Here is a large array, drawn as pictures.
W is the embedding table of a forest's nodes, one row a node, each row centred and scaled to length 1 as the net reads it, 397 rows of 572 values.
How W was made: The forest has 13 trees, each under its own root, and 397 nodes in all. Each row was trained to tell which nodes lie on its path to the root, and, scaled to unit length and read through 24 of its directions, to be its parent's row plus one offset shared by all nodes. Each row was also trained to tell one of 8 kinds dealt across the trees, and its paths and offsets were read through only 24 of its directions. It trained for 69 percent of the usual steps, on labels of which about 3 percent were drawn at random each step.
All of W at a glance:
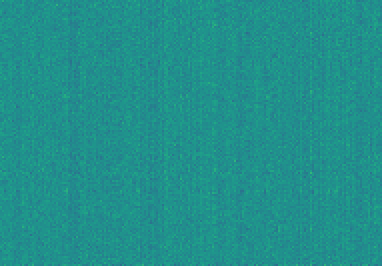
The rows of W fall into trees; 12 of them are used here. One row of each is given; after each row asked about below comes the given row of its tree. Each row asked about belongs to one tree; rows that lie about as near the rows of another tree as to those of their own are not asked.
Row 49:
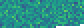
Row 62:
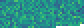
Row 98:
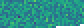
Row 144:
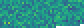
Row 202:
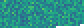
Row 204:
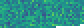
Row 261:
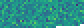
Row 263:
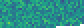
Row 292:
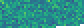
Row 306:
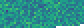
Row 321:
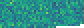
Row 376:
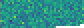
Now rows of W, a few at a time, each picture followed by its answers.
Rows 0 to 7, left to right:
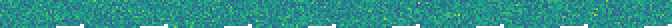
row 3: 202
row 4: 202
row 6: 49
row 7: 49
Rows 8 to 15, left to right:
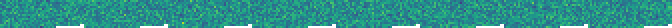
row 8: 321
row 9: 144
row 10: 98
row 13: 292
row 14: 292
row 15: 98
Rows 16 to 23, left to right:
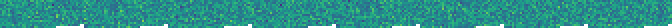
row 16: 144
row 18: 98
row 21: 62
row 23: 98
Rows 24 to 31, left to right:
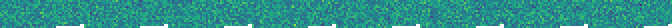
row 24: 49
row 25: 204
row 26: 204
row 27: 321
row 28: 321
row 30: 144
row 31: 202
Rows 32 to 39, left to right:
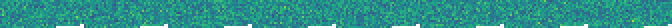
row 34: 144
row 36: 202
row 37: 98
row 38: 62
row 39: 202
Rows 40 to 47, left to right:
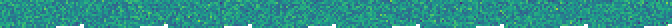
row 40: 144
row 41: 144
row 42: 321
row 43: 263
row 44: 263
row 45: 261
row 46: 263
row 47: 49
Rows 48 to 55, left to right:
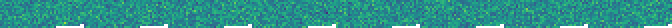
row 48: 292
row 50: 204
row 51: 49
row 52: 263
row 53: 62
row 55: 292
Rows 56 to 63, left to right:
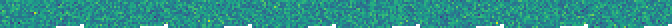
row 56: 376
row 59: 144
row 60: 292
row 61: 49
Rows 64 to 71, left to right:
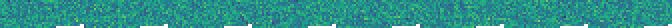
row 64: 202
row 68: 49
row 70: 202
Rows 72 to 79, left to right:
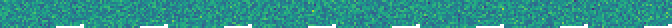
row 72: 49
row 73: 263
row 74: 98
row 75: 321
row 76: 49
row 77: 49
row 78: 292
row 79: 202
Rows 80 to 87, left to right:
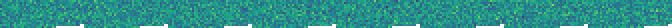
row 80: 144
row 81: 261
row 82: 204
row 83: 62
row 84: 49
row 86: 376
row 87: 292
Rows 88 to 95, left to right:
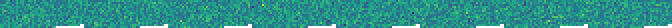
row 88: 263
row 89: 98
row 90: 292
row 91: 144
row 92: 292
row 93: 144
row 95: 292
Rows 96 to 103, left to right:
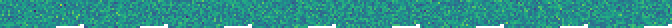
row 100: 321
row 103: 292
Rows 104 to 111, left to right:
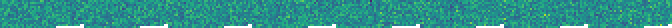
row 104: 202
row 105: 376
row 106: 292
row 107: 202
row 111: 204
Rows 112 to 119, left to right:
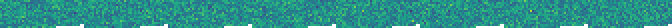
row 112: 292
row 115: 202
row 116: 49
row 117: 49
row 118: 62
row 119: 202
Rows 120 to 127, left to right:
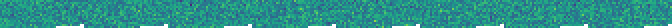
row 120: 202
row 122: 98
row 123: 202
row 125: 292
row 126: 202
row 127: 204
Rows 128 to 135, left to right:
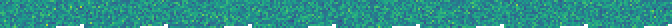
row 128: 49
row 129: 292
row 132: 321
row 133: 292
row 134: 204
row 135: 202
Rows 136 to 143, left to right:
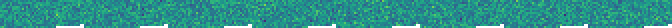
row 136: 204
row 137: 49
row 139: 376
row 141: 261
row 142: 49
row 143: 292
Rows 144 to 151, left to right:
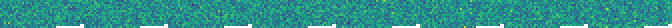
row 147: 98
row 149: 321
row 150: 202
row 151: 98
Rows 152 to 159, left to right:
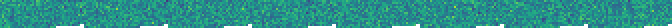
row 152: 49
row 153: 144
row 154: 263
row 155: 376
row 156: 376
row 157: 202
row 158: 144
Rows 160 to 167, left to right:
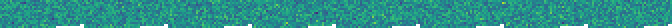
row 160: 144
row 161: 202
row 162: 144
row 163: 62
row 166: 144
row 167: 202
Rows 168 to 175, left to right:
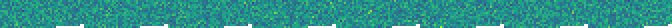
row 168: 202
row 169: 306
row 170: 321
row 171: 49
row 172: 263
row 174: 292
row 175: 98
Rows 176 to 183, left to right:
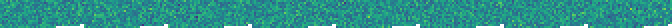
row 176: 202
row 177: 261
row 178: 321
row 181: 306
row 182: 202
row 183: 376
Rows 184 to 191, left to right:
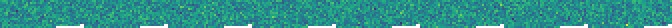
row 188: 376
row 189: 292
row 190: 376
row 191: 376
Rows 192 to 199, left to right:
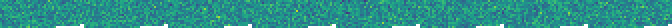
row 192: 263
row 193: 144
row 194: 144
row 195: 49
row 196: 204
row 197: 62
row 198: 376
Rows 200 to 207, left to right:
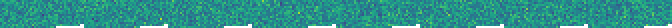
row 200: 261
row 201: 376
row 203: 144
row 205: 321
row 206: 263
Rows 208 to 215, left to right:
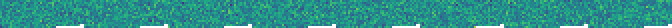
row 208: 292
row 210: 321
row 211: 49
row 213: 202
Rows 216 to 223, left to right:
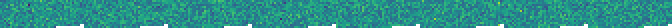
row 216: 321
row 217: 144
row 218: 144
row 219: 292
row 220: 204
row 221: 49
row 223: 49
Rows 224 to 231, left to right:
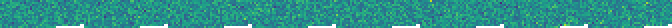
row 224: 144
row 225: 204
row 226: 144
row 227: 49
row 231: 292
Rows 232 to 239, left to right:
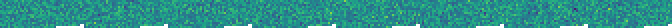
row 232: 292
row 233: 292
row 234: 144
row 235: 144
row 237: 98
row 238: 376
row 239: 292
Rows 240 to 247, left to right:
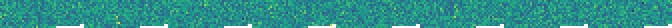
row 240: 49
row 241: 62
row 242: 376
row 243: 62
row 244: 202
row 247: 321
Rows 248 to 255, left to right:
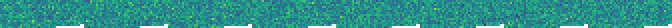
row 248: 263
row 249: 376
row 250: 292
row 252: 263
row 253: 376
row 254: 202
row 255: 98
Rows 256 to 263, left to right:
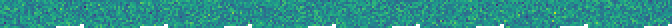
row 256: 62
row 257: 98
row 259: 202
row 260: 49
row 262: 376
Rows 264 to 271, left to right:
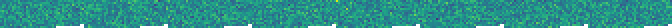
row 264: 204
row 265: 376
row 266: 144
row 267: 292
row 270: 292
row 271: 98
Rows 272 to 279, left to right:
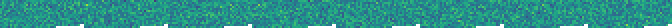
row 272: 202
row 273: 98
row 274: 292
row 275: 144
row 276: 98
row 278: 261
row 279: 49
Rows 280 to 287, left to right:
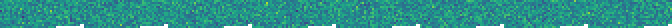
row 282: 144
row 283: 49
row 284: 144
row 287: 49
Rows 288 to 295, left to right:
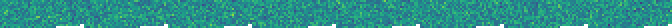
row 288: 202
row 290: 144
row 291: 292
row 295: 49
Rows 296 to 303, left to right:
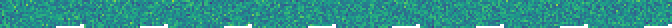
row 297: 321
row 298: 62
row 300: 292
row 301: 204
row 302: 49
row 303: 261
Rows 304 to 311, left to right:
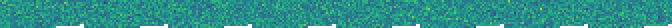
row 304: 49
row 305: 144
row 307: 202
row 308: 144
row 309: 62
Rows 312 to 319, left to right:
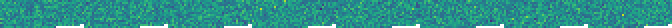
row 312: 292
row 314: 144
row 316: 62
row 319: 321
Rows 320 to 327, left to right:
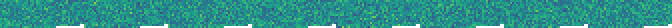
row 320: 202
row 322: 204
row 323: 202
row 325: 204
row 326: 202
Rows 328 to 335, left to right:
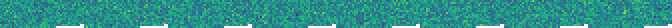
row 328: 202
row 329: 62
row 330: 62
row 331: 261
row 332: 98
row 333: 202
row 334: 292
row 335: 144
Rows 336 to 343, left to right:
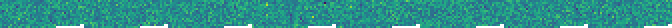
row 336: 98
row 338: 49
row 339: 49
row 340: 376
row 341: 202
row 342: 49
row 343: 292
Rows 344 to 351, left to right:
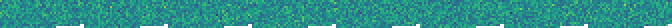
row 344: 49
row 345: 49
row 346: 202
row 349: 98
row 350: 376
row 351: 49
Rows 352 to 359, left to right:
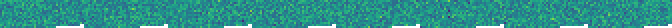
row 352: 261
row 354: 376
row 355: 144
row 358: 202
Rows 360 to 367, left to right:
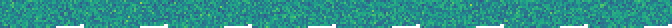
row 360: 144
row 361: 376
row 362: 98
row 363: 292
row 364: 292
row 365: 261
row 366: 261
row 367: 144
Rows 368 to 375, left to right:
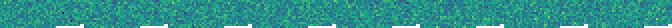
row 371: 321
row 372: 144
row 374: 376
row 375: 321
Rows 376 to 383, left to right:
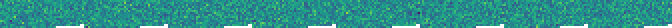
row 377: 261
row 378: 292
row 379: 321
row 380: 62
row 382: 261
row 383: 202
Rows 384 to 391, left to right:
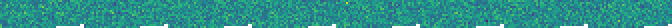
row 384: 321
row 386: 144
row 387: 292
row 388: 321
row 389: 144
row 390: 376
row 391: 321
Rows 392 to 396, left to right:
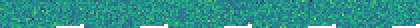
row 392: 98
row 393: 292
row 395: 49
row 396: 49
